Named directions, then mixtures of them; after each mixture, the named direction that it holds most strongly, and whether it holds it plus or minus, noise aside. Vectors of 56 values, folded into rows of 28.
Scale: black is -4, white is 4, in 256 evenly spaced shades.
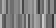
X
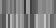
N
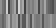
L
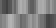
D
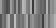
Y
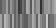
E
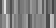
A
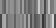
X, minus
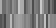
E, minus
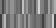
X, minus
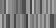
Y, minus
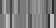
A, plus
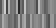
L, minus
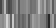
A, plus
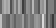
Y, minus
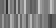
L, minus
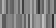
X, plus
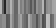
A, minus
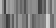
A, minus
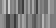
L, minus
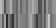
A, minus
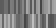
E, plus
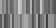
E, minus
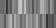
D, plus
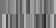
N, minus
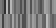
E, plus
